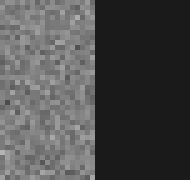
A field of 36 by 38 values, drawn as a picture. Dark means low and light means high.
It is made of 1 by 2 panels. Panel 1,1: middling, fine-grained. Panel 1,2: very low, flat.
